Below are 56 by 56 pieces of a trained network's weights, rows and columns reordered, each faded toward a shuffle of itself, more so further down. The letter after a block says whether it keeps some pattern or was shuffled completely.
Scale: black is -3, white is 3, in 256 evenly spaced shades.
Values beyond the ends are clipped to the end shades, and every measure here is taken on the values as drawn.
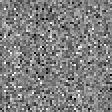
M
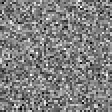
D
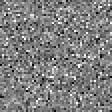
D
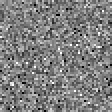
D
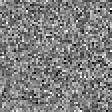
D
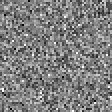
D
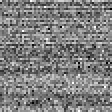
M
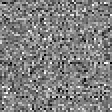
M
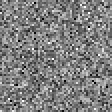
D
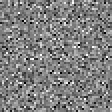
M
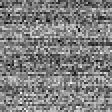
M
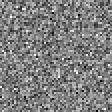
D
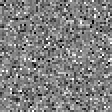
D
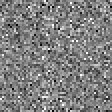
M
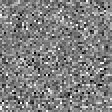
M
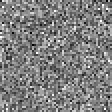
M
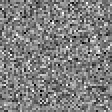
D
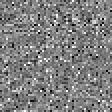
M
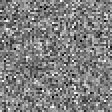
M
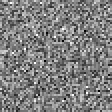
D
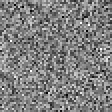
D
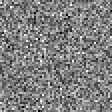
D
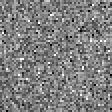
D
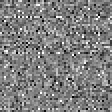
M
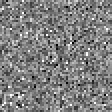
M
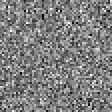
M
